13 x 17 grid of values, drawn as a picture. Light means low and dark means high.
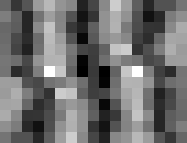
Ninth with the highest average: centre. Seam: none. Stripes: upright, repeating 3 times. Slope: none. Symmetry: a half turn. Grain: streaks running down.
